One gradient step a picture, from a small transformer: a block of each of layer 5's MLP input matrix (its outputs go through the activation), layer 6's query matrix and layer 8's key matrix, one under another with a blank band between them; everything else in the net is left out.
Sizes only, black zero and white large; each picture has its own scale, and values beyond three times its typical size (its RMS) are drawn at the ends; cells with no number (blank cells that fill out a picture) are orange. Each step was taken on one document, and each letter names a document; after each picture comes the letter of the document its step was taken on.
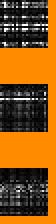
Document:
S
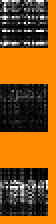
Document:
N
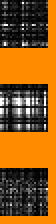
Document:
S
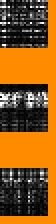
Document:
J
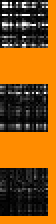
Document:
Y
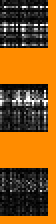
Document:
S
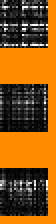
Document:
S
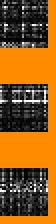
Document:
S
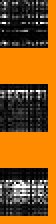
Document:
N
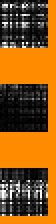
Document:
Y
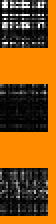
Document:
Y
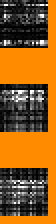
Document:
N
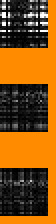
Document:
J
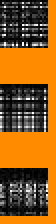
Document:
S
